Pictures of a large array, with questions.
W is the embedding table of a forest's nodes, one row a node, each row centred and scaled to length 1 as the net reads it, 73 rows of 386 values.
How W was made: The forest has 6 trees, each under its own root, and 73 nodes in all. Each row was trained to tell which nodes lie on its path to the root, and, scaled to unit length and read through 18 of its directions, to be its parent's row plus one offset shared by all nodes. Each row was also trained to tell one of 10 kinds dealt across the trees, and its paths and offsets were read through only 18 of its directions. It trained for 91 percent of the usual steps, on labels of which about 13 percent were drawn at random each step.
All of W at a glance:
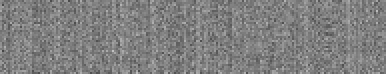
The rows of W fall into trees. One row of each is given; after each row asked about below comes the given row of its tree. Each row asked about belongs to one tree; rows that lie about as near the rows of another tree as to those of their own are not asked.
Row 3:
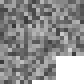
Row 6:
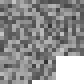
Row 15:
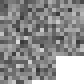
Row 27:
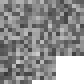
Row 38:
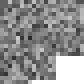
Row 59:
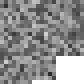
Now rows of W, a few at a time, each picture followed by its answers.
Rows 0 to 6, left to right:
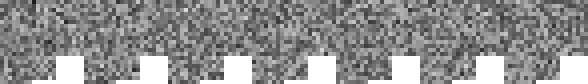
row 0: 3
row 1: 3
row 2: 38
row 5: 6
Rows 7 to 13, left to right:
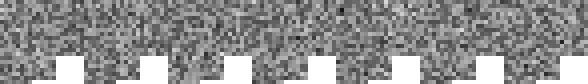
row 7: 59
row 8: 27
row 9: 3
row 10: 3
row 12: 15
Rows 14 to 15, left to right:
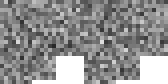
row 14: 27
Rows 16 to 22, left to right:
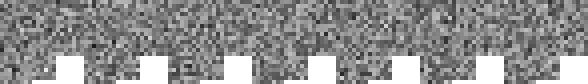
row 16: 3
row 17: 27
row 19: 59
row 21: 3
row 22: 3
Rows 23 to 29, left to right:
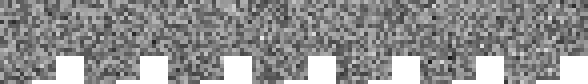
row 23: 15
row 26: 15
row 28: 27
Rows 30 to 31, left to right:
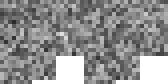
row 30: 15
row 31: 38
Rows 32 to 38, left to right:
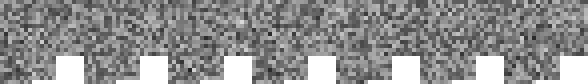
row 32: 15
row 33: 3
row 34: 15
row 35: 15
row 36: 27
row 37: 6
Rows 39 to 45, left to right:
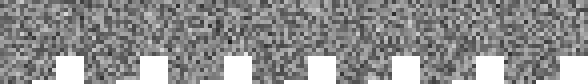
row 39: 6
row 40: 3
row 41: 3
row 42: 27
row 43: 15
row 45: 6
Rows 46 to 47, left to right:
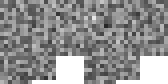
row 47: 27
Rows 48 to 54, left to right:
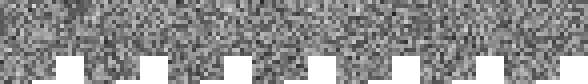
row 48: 6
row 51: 15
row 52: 27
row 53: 3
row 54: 6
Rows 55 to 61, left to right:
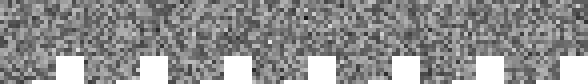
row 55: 15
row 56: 6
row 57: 59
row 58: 59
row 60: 27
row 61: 59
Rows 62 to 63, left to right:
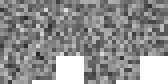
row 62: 3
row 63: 59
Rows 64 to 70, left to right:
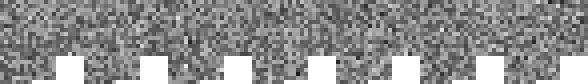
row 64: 27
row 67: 27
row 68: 3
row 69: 15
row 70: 27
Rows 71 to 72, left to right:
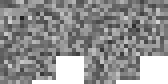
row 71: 27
